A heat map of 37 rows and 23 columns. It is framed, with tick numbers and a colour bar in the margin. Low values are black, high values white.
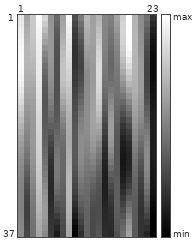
Ninth with the lowest average: bottom right. Slope: up to the top left. Grain: streaks running down. Mirror symmetry: none. Ninth with the highest average: top left.
